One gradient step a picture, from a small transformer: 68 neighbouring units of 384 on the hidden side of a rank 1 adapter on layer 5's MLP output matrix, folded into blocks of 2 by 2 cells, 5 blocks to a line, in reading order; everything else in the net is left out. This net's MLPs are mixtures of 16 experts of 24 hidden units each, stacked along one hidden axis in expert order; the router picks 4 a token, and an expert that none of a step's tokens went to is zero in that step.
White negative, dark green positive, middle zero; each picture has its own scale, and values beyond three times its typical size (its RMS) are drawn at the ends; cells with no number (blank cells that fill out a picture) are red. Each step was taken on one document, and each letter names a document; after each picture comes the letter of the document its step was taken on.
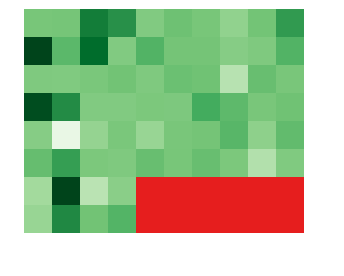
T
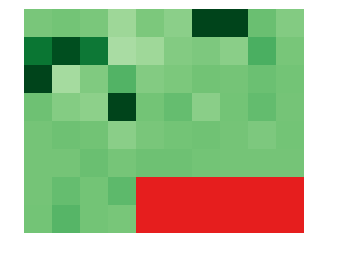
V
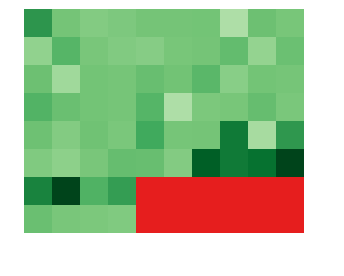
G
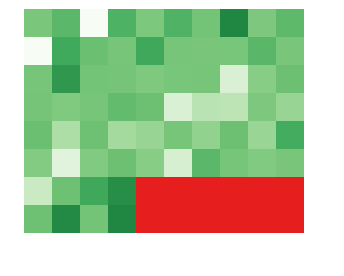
T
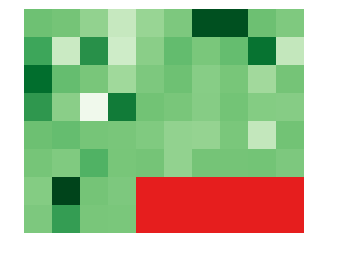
V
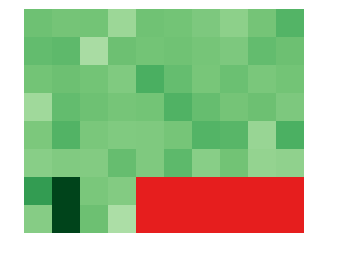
G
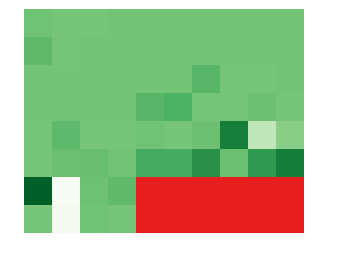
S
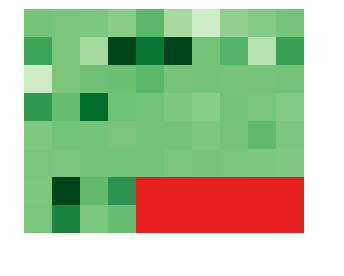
V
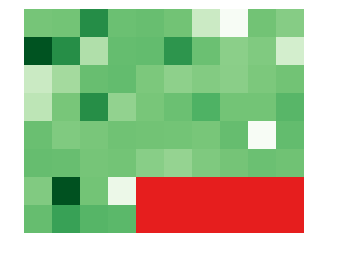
V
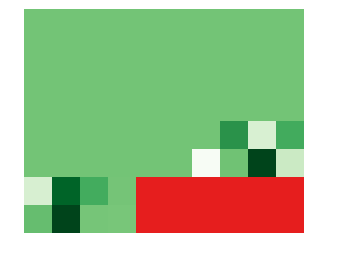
S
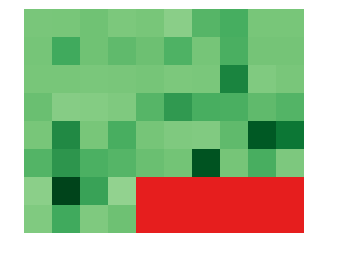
T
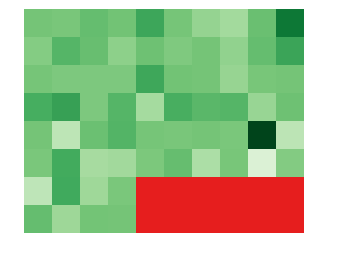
T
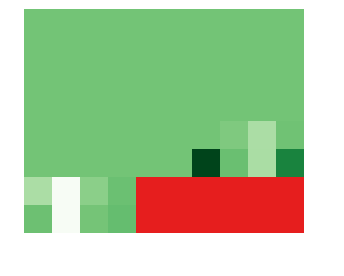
S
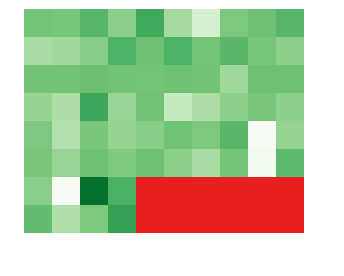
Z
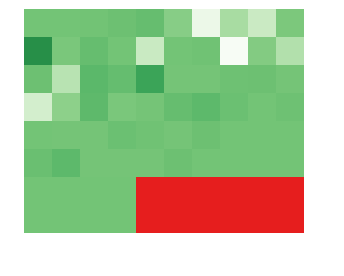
Z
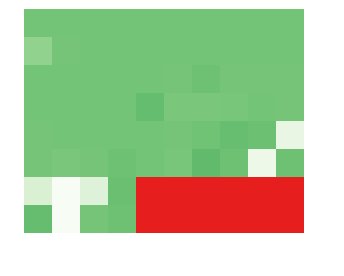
S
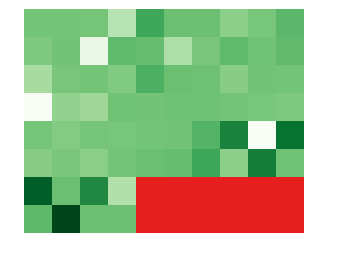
G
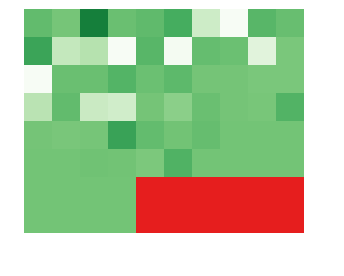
V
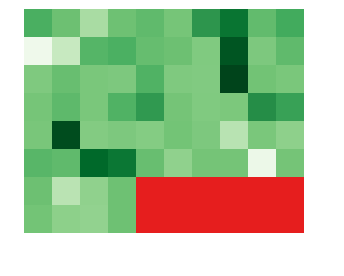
T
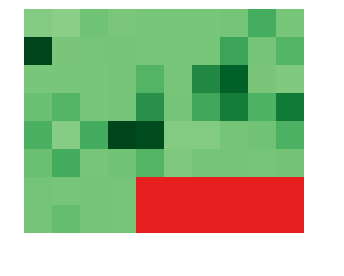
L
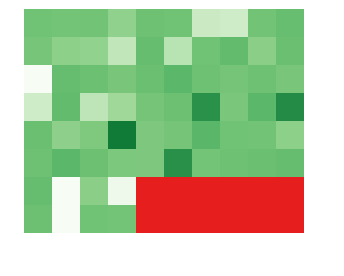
V
